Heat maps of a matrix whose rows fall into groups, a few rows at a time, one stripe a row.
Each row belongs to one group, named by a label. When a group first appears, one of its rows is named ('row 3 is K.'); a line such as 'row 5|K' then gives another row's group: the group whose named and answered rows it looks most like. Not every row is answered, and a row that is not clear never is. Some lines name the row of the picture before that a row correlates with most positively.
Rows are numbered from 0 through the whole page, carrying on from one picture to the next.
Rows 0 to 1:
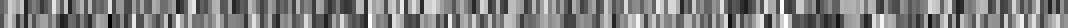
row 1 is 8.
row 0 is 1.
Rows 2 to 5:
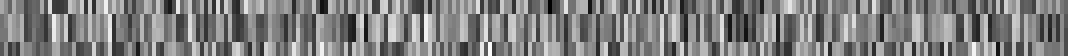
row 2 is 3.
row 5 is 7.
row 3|1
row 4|1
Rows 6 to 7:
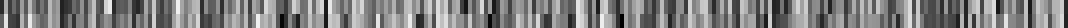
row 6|7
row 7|7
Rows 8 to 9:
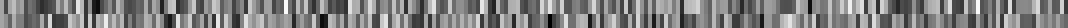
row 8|1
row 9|3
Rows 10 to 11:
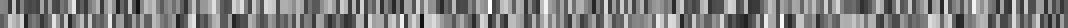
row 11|1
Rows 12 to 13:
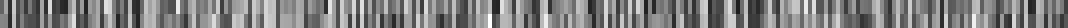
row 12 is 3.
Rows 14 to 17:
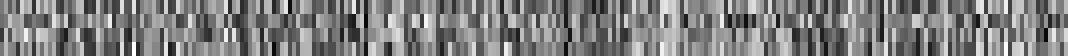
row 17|8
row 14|8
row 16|8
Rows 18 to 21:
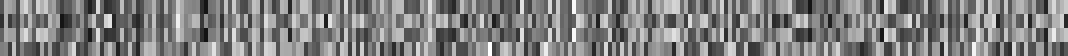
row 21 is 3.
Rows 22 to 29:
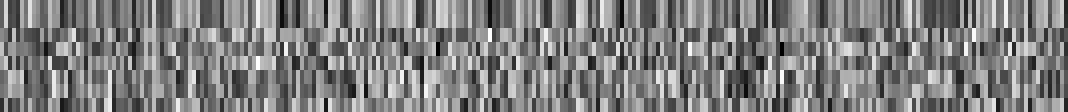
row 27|1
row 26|3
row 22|7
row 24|3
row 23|7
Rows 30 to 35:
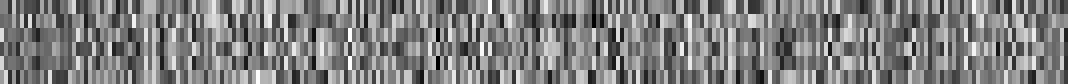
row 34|1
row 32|1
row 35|3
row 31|8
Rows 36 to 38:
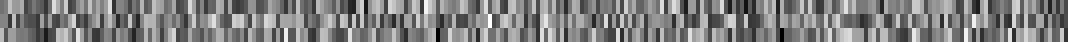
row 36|1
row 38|1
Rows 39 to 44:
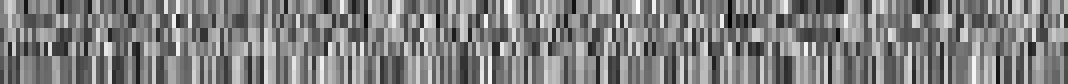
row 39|8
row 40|1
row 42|3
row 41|8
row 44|7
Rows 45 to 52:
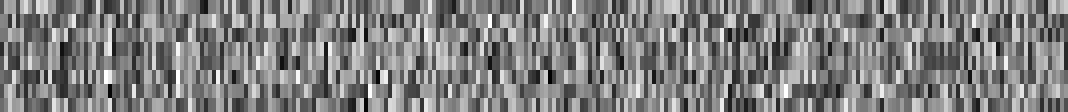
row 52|1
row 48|7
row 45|8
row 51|8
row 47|1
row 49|7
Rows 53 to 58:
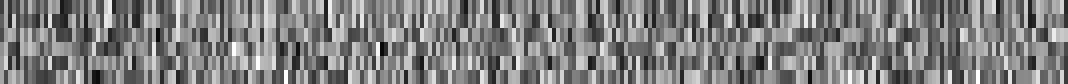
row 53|7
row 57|3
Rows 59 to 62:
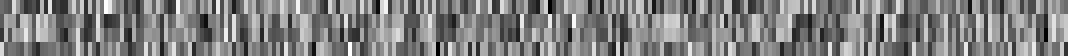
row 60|8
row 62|1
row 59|3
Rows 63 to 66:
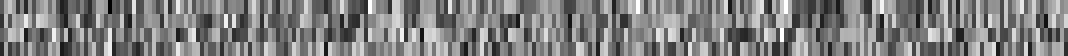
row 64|8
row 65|1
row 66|7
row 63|8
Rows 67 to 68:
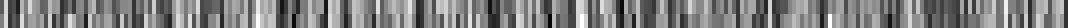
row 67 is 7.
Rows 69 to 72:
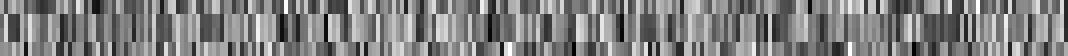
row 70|7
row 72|8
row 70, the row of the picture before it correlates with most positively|67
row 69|1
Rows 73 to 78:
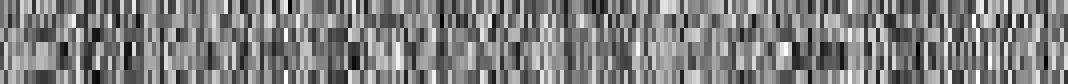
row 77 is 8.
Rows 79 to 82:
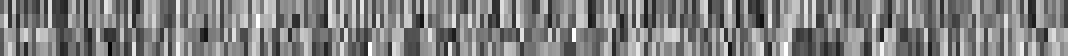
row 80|3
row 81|8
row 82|8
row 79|3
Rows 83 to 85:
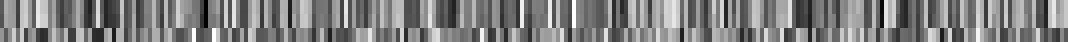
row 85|1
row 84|8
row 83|8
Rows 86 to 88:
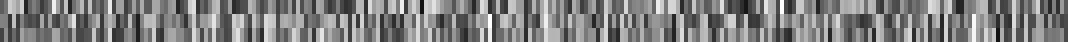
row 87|3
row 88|7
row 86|1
